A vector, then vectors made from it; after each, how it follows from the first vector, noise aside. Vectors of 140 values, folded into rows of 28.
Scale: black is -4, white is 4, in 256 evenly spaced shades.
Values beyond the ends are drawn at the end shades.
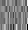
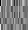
reversed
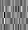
wrapped around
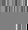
partly zeroed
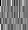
reversed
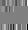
partly zeroed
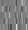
partly zeroed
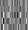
wrapped around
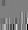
partly zeroed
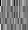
reversed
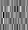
wrapped around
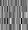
wrapped around
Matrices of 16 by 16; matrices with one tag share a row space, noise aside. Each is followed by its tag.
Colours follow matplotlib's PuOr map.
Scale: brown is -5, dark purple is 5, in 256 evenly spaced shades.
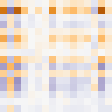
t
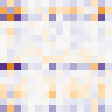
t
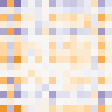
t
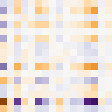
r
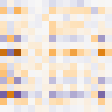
t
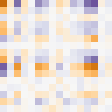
r
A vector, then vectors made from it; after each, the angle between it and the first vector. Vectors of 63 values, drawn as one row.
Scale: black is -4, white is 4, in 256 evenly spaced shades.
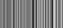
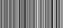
partly aligned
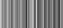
partly opposed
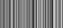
nearly parallel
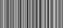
partly aligned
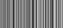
nearly parallel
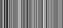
orthogonal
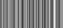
partly aligned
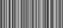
partly aligned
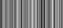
partly opposed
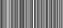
partly opposed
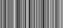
orthogonal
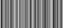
partly opposed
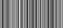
partly aligned
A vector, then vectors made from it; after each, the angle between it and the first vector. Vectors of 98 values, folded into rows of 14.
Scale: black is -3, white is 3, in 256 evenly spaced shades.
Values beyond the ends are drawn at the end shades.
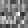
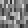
partly aligned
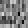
nearly opposite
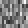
partly opposed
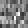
nearly parallel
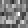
nearly parallel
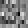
nearly opposite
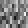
partly opposed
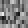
nearly opposite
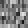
nearly opposite
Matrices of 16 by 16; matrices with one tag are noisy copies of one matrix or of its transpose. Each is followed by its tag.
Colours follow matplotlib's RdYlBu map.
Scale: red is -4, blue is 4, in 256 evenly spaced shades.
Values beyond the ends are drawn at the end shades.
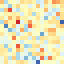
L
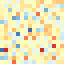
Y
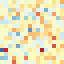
Y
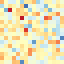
L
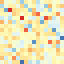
L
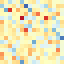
L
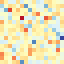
L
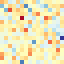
L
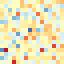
Y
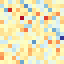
L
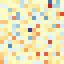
Y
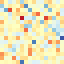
L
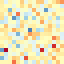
Y
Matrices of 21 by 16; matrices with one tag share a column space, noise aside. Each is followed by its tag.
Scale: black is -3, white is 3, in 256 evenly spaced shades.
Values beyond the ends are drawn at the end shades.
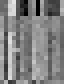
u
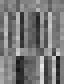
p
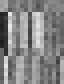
p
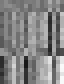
p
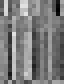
u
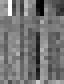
u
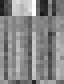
u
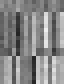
p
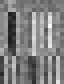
p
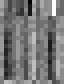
u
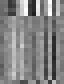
u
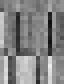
p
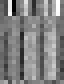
u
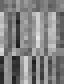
p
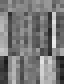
p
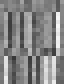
p
